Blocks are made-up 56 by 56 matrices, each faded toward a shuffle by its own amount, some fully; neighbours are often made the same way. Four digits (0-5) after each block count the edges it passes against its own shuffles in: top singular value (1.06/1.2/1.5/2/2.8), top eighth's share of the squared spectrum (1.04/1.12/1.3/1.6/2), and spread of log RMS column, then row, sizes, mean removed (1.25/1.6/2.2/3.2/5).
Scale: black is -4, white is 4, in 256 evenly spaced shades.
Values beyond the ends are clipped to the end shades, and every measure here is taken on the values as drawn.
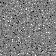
1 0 0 0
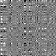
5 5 3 3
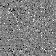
3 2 1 1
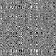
4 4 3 2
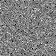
0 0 0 0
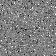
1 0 0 0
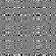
4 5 3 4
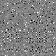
3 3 1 1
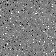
0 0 0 0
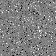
0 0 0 0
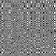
5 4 3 3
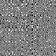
4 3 2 1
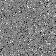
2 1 0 0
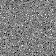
0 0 1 0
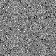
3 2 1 1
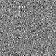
3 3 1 1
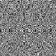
4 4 2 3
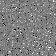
1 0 0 0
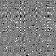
4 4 2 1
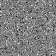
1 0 0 0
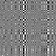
5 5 4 3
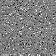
3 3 1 1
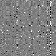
4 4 2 1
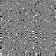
4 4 2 2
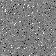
1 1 0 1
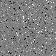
0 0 0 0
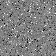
0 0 0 0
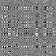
5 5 3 3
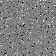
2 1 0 0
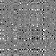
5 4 2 2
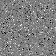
2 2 0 0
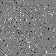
2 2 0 0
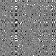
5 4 3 2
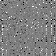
4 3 2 1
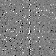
4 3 2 0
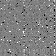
3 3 1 0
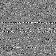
2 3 0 3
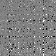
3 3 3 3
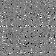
2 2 2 2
